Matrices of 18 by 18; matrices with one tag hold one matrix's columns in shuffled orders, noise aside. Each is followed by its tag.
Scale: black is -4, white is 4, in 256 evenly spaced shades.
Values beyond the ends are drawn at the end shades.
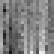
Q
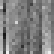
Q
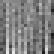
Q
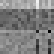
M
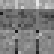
M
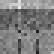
M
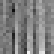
Q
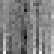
Q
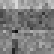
M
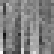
Q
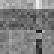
M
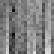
Q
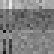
M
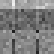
M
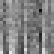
Q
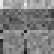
M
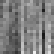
Q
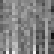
Q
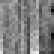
Q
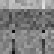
M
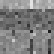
M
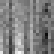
Q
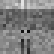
M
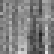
Q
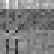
M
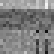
M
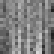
Q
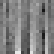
Q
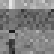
M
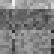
M
